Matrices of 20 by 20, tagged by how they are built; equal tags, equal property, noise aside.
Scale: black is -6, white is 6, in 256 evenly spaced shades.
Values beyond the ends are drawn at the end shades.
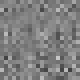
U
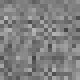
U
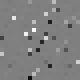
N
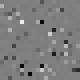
N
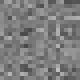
U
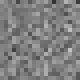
U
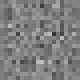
U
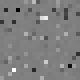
N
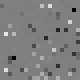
N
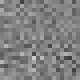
U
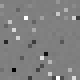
N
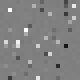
N
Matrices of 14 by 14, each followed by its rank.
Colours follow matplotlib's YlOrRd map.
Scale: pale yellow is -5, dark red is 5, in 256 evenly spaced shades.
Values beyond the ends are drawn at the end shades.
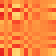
one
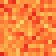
full rank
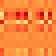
one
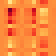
one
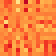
three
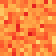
full rank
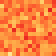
full rank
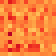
three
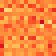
three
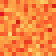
full rank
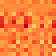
three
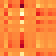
one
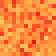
full rank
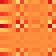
one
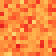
full rank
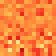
three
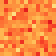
full rank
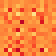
three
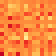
three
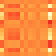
one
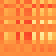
one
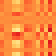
one
